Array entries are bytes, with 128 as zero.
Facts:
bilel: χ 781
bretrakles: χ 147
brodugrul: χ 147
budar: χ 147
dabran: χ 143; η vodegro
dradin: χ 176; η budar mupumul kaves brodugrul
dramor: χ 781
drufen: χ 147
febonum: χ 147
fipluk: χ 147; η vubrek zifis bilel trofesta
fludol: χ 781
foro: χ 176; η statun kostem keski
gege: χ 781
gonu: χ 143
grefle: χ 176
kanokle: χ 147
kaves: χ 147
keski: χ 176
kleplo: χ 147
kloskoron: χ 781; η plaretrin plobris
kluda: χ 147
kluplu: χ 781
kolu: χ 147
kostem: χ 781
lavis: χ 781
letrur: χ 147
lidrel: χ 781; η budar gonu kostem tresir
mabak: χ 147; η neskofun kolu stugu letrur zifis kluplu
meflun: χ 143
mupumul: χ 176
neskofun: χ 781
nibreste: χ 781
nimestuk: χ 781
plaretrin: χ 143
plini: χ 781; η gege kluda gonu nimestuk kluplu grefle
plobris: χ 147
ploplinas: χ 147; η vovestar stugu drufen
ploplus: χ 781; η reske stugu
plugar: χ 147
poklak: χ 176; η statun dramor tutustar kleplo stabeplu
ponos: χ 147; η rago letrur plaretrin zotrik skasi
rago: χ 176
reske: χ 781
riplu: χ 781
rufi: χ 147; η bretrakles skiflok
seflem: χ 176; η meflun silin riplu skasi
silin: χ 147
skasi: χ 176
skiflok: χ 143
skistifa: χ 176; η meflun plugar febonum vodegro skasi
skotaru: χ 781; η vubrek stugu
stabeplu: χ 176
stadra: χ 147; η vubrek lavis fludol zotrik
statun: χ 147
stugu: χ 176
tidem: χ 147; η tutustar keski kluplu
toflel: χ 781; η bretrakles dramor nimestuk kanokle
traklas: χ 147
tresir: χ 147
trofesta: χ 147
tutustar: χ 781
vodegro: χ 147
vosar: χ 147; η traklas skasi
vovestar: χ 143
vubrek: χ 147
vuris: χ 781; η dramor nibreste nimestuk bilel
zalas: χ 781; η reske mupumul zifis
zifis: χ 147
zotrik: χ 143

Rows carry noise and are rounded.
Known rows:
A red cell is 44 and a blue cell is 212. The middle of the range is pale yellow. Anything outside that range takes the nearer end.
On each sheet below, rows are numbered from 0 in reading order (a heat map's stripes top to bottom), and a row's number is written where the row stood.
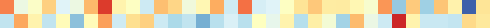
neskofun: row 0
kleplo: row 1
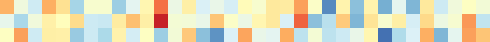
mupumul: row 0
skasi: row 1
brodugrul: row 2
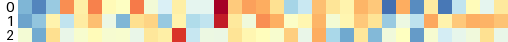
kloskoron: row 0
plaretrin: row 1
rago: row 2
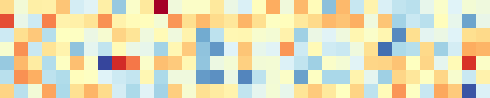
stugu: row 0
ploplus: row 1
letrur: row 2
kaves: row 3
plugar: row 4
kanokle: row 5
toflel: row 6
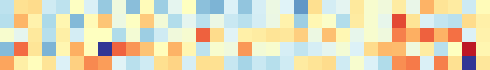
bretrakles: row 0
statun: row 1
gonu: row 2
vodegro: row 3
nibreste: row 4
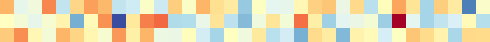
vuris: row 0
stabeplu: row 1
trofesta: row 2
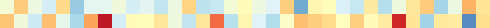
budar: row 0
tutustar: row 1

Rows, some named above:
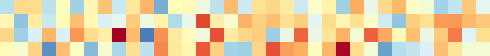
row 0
tidem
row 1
zotrik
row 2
riplu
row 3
vovestar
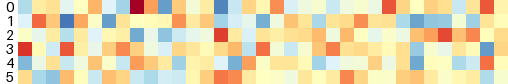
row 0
silin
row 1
drufen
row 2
gonu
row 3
reske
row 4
ponos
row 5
lidrel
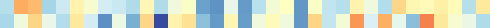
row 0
kanokle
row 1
rufi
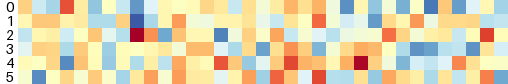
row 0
dradin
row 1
grefle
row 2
silin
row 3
ploplinas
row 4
vovestar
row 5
seflem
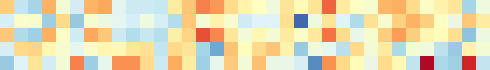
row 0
lidrel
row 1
tresir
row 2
lidrel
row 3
mabak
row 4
vosar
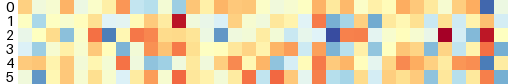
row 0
plini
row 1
skasi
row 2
traklas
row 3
skistifa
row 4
gege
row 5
seflem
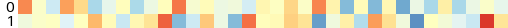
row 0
mupumul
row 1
stadra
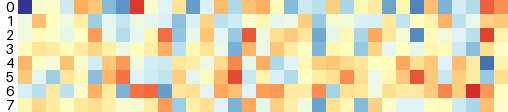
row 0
plobris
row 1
budar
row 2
stadra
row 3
fipluk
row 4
kluplu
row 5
kostem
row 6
meflun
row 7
fipluk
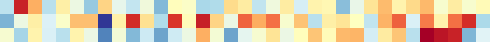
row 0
kluda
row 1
dabran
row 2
skiflok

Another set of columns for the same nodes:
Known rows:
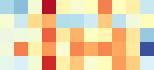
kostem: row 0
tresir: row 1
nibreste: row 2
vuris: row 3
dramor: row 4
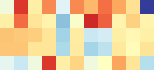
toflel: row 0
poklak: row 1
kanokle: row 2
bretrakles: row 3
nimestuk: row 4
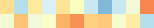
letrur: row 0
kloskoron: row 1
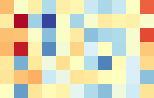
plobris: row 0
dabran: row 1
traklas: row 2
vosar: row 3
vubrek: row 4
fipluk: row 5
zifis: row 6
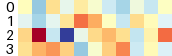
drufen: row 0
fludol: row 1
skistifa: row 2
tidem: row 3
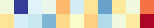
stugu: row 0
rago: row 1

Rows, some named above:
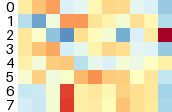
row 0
mabak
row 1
neskofun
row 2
skasi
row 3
mabak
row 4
kluda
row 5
kloskoron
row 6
gege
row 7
gege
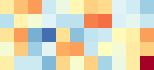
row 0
mabak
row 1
dradin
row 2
meflun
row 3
riplu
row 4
rago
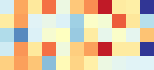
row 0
plini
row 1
skiflok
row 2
mupumul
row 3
plini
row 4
stadra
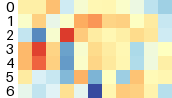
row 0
ploplinas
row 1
kloskoron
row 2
kluplu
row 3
ponos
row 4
ponos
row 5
zotrik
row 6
gonu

